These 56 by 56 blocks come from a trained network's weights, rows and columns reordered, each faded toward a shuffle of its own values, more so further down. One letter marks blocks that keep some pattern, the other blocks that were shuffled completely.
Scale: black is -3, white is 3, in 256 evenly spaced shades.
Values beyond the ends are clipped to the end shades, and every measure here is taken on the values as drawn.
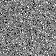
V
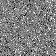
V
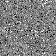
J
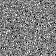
V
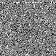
J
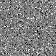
J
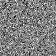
J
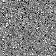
J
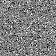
V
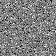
V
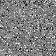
J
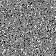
V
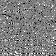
J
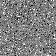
V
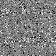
J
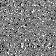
J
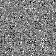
J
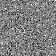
J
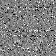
J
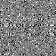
J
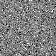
V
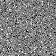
V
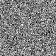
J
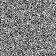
V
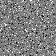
V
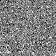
J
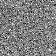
V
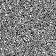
V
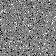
V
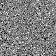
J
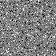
V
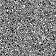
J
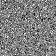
V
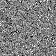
V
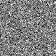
V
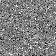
V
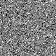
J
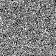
V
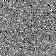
V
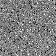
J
